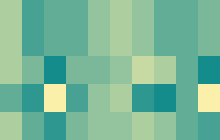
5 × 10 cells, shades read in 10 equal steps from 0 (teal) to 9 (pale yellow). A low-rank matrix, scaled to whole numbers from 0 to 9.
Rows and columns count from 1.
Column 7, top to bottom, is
5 5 7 1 6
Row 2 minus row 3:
0 -2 3 -1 1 1 -2 -3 0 4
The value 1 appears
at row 4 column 2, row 4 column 7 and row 5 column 3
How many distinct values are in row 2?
5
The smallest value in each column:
3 1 0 2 4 5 1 0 3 0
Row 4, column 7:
1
